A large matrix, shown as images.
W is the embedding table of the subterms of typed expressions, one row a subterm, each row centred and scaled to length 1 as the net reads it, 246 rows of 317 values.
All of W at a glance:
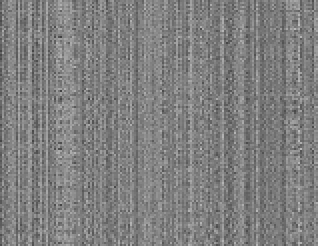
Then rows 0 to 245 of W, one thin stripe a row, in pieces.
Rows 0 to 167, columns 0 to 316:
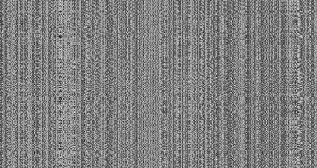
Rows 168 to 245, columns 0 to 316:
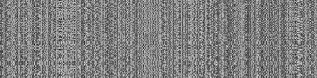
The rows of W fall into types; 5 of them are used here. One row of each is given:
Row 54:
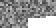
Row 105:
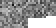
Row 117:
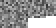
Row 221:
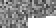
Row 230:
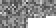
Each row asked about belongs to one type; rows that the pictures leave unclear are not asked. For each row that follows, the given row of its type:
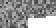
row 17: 221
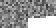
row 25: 117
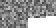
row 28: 117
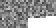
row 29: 117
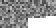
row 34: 54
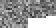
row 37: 105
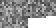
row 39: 105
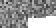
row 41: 221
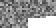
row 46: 54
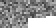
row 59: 54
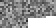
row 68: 54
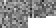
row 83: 221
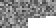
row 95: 54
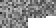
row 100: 221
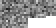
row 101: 54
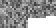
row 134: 230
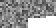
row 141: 117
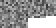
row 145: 117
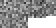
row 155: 221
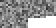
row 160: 117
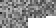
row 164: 221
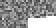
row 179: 117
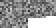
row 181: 54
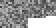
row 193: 105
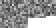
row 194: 230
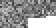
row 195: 105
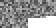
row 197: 54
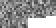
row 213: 221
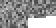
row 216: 221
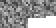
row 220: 230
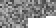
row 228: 105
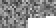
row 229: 230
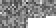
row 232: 230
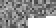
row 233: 221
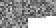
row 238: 54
